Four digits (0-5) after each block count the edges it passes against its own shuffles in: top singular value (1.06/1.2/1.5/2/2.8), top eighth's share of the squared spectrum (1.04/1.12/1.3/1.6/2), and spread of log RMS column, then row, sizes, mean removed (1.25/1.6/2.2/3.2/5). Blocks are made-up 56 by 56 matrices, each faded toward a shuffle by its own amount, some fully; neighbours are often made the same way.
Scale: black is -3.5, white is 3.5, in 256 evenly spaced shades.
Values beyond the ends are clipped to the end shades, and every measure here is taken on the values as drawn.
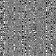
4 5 3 1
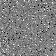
0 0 0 0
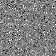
1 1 0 0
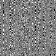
2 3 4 0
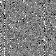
2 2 2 0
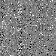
1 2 2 0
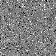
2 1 0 0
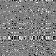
4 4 2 3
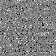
3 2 0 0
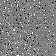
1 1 1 0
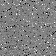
2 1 0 0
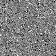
0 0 0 0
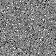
0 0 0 0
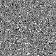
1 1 0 2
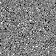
0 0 0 1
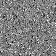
0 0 0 0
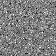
0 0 0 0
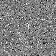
0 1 0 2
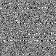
1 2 0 3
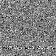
1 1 0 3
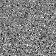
0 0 0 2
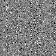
1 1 2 0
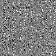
1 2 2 0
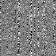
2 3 4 0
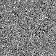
1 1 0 0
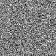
3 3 1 1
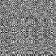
4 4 2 2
